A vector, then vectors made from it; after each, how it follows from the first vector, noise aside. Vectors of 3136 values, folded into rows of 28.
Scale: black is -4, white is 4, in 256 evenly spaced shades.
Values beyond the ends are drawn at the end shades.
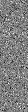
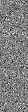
copied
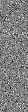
copied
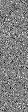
copied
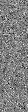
sign-scrambled
